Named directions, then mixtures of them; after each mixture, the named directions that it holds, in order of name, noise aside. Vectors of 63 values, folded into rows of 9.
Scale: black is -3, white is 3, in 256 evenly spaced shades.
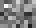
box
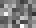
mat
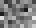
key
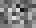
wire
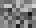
box, wire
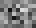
wire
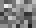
box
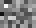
box, key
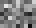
box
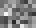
mat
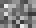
box, mat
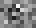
wire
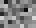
key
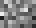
key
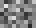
box, wire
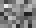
box
